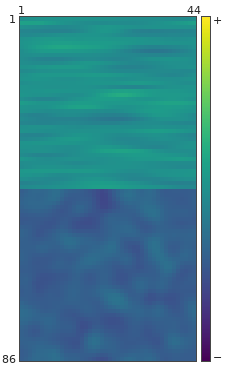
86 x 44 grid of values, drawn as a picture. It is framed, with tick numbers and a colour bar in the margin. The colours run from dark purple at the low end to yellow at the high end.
The table splits into 2 rows of 1 panel. Panel 1,1: middling, streaked across, faint in contrast. Panel 2,1: low, blotchy, faint in contrast.
